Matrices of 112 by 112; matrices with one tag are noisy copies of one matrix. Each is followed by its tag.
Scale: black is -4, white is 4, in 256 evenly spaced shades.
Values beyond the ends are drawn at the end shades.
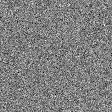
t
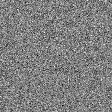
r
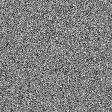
r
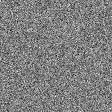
t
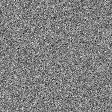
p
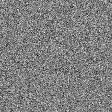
r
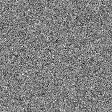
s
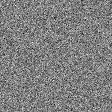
p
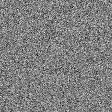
r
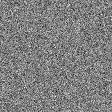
t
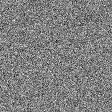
s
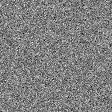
p
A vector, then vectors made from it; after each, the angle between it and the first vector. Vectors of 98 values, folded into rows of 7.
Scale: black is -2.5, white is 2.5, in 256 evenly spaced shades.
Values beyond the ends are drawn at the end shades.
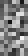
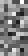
nearly opposite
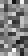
nearly opposite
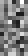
nearly opposite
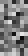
nearly opposite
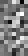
nearly parallel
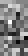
partly opposed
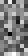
partly opposed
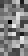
nearly parallel
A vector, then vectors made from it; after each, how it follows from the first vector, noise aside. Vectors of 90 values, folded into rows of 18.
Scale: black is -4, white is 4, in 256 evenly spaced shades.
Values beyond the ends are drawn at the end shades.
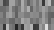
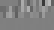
partly zeroed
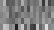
sign-scrambled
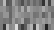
sign-scrambled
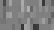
partly zeroed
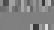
partly zeroed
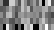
scaled up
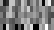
scaled up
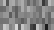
sign-scrambled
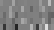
partly zeroed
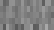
shrunk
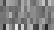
sign-scrambled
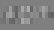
partly zeroed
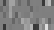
partly zeroed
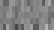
shrunk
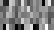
scaled up
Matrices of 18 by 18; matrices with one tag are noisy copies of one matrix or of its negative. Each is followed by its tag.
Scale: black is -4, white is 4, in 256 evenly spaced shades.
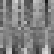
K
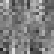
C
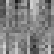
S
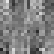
C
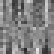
K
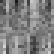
S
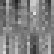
S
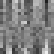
K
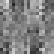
C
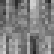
S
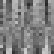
K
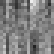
S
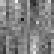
S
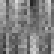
S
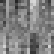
S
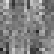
C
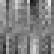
S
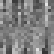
K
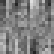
S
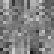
C
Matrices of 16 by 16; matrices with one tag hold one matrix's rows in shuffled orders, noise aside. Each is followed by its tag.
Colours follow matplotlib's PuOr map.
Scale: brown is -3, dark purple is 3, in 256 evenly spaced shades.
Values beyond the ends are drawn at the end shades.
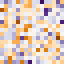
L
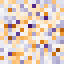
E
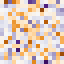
E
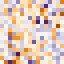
E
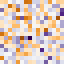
L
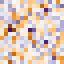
E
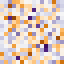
E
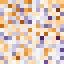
L
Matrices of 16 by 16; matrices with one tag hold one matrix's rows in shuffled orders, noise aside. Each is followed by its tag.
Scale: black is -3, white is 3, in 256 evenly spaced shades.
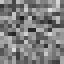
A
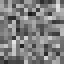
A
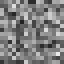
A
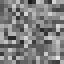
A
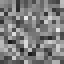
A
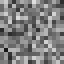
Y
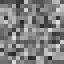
A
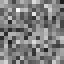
Y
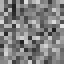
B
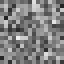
Y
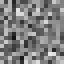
B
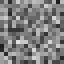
Y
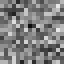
A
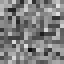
A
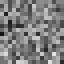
Y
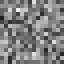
Y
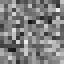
A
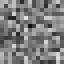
A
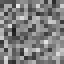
B
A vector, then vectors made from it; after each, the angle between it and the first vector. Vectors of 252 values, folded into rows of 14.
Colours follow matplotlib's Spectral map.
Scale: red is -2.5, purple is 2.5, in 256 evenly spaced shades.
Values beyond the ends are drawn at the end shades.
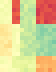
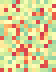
orthogonal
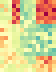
nearly parallel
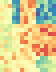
nearly opposite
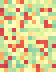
orthogonal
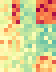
nearly parallel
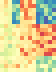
nearly opposite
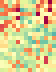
partly aligned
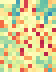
partly opposed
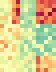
nearly parallel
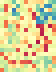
partly opposed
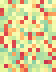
orthogonal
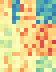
nearly opposite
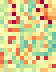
partly aligned
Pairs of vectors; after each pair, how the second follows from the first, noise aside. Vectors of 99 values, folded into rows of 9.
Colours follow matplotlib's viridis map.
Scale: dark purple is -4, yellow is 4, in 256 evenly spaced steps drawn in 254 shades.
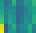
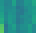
shrunk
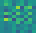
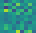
wrapped around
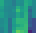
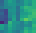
wrapped around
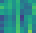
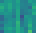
shrunk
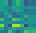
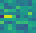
wrapped around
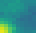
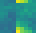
wrapped around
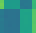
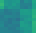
shrunk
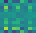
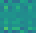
shrunk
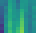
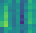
wrapped around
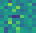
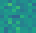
shrunk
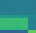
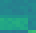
shrunk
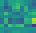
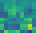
wrapped around
